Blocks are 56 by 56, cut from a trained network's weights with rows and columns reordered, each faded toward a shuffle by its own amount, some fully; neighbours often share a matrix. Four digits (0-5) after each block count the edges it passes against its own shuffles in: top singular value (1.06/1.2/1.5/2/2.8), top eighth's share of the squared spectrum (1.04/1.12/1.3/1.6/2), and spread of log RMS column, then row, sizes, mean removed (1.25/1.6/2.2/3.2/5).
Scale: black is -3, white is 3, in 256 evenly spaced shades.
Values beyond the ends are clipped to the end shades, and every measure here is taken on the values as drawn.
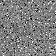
0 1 0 0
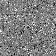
0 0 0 0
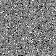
0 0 0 0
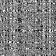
3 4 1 3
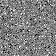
0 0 0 0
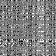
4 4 0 4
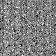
2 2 0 1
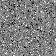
0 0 0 0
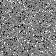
0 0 0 0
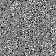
0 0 0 0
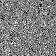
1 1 0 0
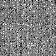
2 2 0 2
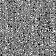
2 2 0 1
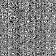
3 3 0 3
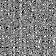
2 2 0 2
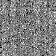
2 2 0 2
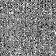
2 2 0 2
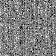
2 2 0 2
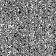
1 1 0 1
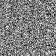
2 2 1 0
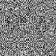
4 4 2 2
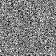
2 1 0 0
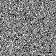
1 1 0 0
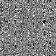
2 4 3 1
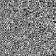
3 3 2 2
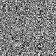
2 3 2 1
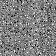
1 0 0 0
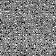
2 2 2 0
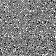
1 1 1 0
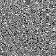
3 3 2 1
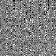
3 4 3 1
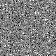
1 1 0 0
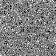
0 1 1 0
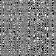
3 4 4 0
